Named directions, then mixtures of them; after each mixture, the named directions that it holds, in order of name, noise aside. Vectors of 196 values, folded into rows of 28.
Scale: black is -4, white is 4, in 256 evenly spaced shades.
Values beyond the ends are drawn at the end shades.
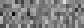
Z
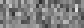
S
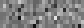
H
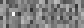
S, Z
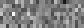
Z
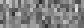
S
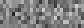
H, S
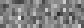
H, Z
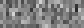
S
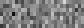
Z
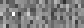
S, Z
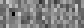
S, Z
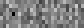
S, Z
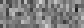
S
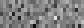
H, Z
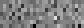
H, Z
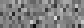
H, Z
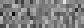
Z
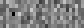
S, Z
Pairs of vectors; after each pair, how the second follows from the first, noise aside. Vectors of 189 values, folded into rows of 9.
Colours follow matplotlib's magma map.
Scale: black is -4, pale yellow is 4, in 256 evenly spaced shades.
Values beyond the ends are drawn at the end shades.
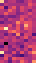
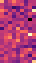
reversed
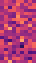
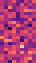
negated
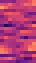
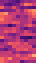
reversed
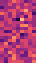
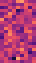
wrapped around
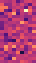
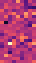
wrapped around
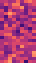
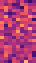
negated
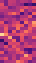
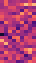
negated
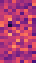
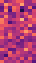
wrapped around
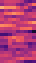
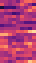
negated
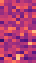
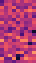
negated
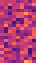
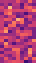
negated
